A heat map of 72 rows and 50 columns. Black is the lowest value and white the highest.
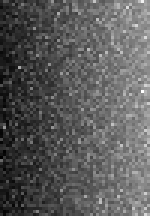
Odd rows or columns: none. Slope: up to the right. Grain: fine.
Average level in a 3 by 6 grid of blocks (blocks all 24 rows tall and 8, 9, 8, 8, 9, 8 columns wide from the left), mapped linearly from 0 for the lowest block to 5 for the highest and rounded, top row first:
0 1 2 3 4 5 | 0 1 2 3 4 5 | 0 1 2 3 4 5
